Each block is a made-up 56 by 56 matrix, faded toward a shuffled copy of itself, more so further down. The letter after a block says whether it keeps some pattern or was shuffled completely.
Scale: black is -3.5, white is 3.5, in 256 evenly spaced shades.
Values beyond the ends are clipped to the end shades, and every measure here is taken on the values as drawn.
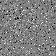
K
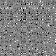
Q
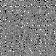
Q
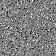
K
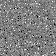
K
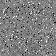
K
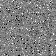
K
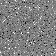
K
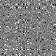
Q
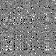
Q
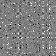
Q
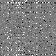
Q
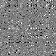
Q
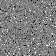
K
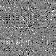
Q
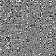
Q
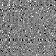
Q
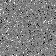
K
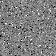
K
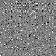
Q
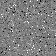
K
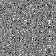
Q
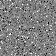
K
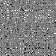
Q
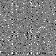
Q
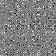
Q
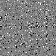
Q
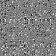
Q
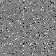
Q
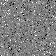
K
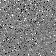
K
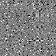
Q
